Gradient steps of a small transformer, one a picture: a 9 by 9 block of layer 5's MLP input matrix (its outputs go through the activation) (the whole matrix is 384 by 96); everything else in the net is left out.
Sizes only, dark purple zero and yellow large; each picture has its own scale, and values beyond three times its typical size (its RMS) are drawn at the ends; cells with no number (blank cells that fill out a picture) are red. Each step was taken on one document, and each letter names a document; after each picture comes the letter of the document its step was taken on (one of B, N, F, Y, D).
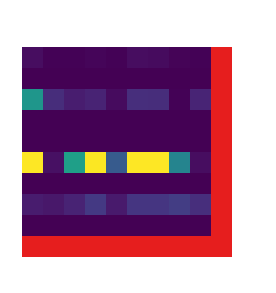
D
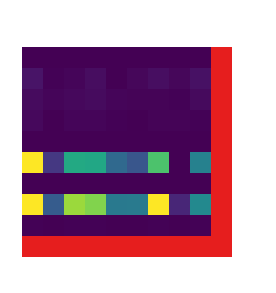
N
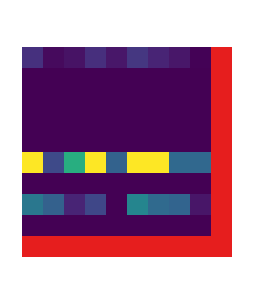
D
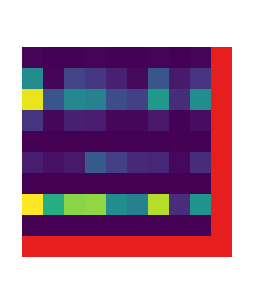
N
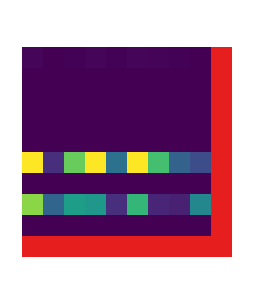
D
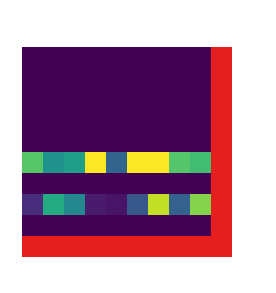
D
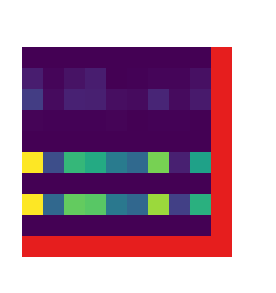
N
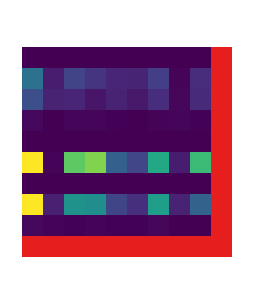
N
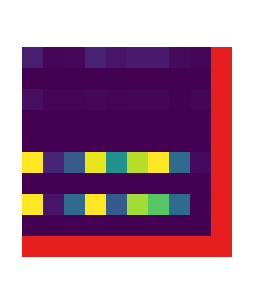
D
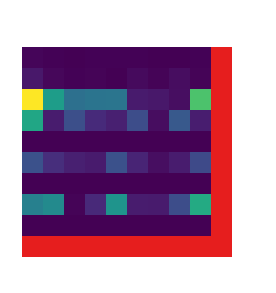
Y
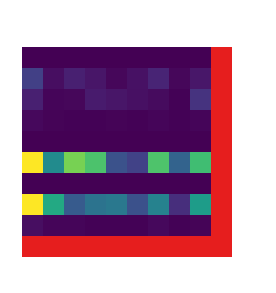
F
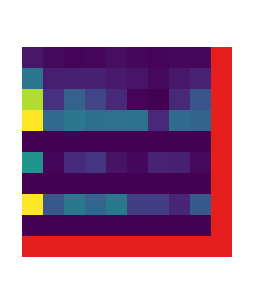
Y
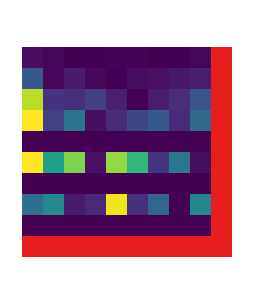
Y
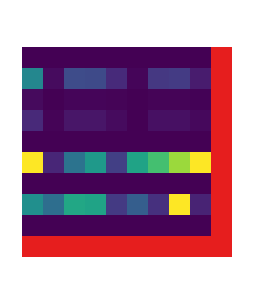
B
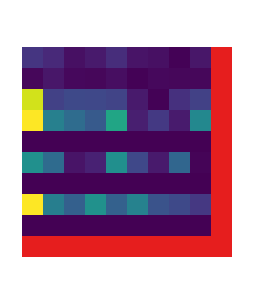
Y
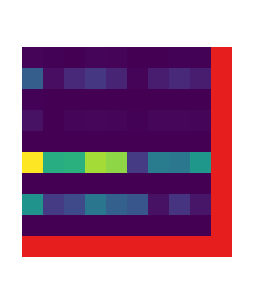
B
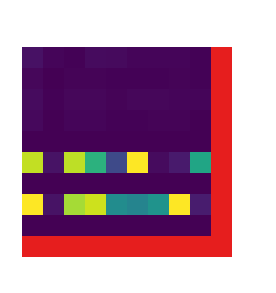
B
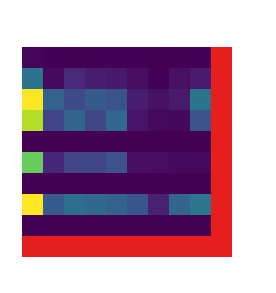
Y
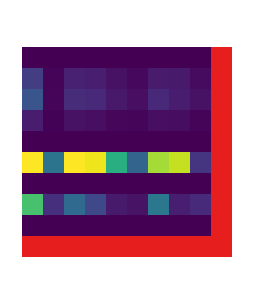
B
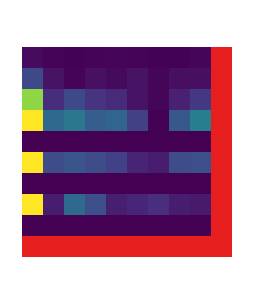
Y
